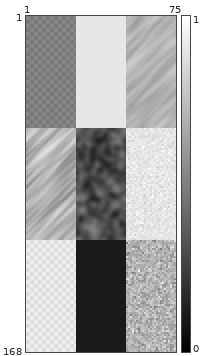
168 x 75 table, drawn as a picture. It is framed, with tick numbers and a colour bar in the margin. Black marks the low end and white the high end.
The table splits into 3 rows of 3 panels. Panel 1,1: middling, checkered, faint in contrast. Panel 1,2: very high, flat. Panel 1,3: high, slanting up to the right, faint in contrast. Panel 2,1: high, slanting up to the right. Panel 2,2: low, blotchy. Panel 2,3: very high, fine-grained, faint in contrast. Panel 3,1: very high, checkered, faint in contrast. Panel 3,2: very low, flat. Panel 3,3: high, fine-grained.
